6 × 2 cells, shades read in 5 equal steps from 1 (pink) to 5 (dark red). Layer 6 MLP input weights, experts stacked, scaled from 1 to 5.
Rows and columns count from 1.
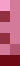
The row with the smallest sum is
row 1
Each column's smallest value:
1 2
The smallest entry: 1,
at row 1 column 1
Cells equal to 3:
1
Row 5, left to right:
2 3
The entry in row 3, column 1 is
2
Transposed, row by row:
1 4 2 4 2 5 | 2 2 2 2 3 5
